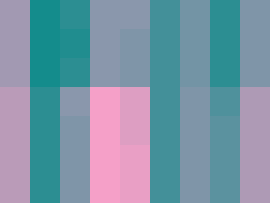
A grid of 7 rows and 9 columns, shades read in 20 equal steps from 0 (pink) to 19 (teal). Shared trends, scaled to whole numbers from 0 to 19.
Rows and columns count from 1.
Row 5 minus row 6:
0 0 0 0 1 0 0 0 0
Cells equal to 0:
4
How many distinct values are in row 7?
8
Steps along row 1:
up down down same up down up down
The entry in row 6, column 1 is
5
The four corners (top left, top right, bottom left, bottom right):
7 10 5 6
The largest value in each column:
7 19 18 9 10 15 11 17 10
